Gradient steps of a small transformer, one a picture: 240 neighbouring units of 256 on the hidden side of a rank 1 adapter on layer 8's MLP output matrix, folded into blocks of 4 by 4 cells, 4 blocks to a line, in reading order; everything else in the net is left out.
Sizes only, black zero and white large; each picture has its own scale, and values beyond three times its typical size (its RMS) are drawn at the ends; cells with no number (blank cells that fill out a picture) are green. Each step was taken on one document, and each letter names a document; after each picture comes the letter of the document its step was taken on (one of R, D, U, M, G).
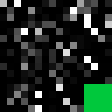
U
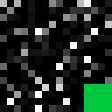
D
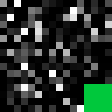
U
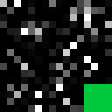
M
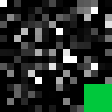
U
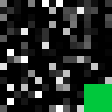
D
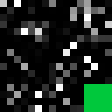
M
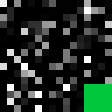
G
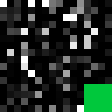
D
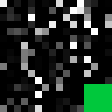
D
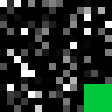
G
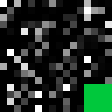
G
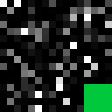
M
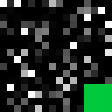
G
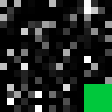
G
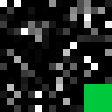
M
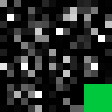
U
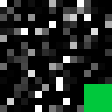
D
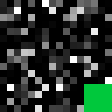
D
